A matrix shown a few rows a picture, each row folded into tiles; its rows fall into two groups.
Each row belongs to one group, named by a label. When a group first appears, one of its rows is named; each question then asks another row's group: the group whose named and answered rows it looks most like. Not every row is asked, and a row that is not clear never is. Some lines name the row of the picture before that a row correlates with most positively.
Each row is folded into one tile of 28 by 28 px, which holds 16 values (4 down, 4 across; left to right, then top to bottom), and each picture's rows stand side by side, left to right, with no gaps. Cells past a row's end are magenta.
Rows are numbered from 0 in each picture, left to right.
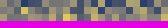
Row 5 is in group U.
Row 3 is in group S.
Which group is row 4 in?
U
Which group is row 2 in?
S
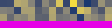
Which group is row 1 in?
U
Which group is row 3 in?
U
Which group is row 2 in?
S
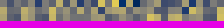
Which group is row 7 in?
U
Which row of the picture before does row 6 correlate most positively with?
3
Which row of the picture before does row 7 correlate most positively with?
1
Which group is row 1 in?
U
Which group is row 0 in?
U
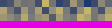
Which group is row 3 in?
U
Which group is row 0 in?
U
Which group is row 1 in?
S
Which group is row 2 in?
U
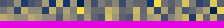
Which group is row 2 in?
S
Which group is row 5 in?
S
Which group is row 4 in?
U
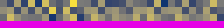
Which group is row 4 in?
U
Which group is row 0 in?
S
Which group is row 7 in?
S
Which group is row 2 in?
S
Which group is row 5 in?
S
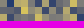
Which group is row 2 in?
S
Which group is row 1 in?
S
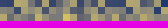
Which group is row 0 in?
U
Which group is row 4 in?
U
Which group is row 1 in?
S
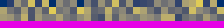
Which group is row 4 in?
S
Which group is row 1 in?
S
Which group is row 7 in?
S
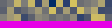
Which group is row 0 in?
S
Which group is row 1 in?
S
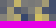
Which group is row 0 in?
S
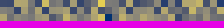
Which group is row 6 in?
U
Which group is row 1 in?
S
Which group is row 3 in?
S
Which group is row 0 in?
U
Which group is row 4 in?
S
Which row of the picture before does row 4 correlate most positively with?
1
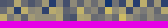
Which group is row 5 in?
S
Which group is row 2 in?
U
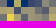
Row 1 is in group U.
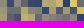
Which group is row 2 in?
S
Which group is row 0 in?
U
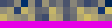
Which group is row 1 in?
U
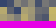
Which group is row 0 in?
U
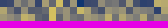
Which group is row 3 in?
U
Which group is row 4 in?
S
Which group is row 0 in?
U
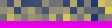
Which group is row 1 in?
U
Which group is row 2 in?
S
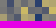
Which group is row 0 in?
U
